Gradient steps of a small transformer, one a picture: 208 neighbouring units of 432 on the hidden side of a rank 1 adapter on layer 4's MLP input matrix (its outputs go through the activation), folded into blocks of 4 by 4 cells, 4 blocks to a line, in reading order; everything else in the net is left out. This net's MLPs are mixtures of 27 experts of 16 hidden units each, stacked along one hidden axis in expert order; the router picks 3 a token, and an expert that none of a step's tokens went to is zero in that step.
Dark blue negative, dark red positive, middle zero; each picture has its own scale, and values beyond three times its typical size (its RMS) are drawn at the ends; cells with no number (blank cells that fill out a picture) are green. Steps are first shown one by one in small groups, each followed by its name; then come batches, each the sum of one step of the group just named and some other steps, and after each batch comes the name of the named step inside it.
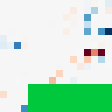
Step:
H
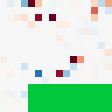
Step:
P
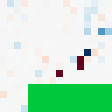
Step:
H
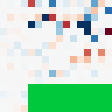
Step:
P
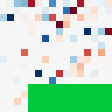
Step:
P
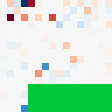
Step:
P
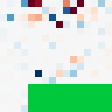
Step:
P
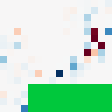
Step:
H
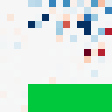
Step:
H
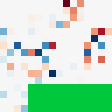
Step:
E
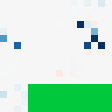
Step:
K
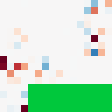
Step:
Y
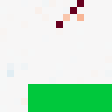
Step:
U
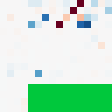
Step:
U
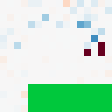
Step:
K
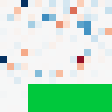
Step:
E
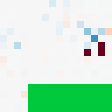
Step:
K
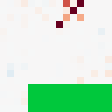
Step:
U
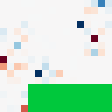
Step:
Y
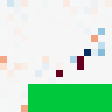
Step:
Y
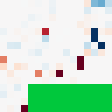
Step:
Y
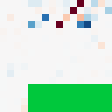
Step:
U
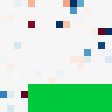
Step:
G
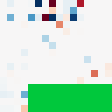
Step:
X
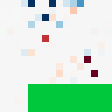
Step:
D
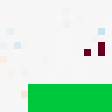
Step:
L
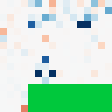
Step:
X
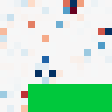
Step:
G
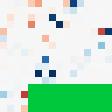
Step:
G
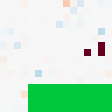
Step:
L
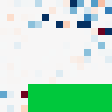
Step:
G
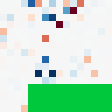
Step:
D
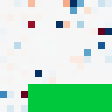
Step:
G
